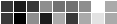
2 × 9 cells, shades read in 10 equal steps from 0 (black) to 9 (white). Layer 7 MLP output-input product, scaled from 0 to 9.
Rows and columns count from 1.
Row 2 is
2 0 5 1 6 2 6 8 6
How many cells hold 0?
1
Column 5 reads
4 6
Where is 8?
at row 2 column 8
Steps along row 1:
down up up down same up up down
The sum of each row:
38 36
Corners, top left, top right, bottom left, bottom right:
2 6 2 6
